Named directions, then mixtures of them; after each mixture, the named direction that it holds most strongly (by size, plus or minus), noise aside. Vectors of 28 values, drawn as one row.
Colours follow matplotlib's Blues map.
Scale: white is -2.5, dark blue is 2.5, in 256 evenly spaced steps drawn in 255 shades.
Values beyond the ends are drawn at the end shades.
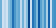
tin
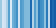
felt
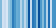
tin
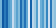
tin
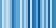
tin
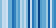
tin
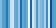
tin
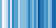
felt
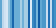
tin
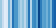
tin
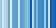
felt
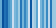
tin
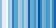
tin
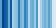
felt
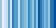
felt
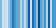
tin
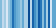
tin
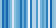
tin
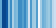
tin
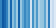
felt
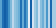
tin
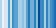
felt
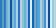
felt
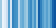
felt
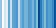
felt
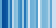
tin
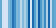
tin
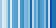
felt
